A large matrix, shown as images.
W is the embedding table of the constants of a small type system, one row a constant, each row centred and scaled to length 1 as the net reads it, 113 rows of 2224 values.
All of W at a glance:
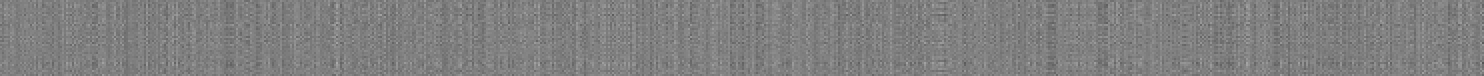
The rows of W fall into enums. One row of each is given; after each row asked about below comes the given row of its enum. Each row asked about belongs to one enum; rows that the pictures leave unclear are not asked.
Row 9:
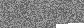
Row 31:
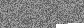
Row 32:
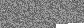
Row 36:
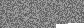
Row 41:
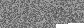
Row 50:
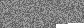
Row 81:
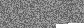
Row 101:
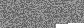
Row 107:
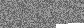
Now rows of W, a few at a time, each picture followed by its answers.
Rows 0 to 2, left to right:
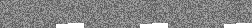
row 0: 50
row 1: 81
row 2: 81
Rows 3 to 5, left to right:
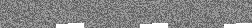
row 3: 32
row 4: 101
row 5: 107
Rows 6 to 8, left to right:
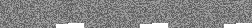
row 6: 81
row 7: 101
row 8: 101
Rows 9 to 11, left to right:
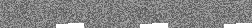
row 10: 41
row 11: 101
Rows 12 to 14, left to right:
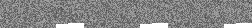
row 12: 41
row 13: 107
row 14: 107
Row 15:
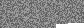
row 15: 36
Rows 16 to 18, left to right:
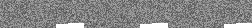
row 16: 9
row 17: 107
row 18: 9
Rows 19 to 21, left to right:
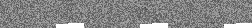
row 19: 81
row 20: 41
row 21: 107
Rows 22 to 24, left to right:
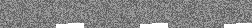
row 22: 107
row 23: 107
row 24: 9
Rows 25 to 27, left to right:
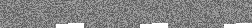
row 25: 101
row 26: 50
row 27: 107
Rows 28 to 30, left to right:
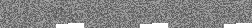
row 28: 41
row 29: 101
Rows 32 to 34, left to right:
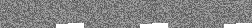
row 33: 81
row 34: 101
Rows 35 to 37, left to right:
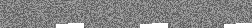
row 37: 50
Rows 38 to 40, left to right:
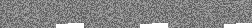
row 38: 36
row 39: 36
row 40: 101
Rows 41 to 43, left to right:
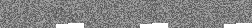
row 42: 81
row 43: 101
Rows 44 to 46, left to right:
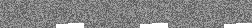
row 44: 9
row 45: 107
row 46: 9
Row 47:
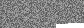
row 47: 36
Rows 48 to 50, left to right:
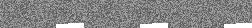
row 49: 9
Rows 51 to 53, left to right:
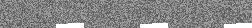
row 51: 107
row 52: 9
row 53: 41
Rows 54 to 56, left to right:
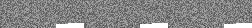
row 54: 36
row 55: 50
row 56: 36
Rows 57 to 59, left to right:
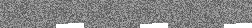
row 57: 9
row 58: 9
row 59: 107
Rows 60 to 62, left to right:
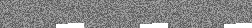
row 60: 50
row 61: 101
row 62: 50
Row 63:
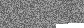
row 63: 81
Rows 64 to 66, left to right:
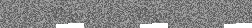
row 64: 41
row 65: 41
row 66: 36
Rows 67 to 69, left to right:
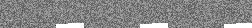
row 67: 107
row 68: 36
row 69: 9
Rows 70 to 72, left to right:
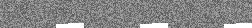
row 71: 36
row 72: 107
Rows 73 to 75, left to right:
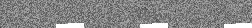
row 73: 36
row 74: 41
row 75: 31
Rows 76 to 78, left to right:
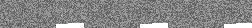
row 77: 9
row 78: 9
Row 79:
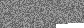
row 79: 50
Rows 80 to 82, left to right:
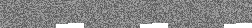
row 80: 101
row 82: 107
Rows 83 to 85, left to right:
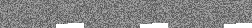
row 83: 31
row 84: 81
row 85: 101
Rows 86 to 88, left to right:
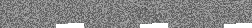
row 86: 36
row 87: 41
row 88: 101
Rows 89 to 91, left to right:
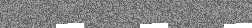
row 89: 31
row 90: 32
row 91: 107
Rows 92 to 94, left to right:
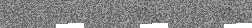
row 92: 101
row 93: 41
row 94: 41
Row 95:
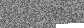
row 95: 41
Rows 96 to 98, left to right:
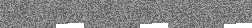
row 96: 9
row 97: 9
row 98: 101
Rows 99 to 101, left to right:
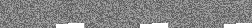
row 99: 81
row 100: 32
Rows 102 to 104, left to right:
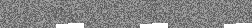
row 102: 41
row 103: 81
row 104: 36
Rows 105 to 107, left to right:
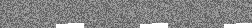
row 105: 36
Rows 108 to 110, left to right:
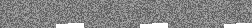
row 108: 36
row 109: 9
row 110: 81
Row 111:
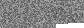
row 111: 41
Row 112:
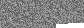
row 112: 32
